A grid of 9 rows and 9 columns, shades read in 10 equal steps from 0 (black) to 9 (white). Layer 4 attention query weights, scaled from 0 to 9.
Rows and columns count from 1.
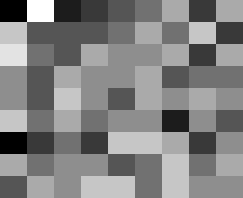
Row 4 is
5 3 6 5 5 6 3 4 4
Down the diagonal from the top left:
0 3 3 5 3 5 6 4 5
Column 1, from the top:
0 7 8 5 5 7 0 6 3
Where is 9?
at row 1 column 2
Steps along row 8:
down up same down up up down up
